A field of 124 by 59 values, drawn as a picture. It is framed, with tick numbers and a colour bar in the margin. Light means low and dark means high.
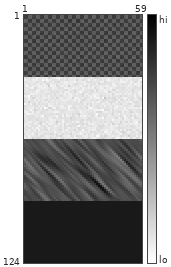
It is made of 4 by 1 panels. Panel 1,1: high, checkered. Panel 2,1: very low, fine-grained, faint in contrast. Panel 3,1: high, slanting down to the right. Panel 4,1: very high, flat.
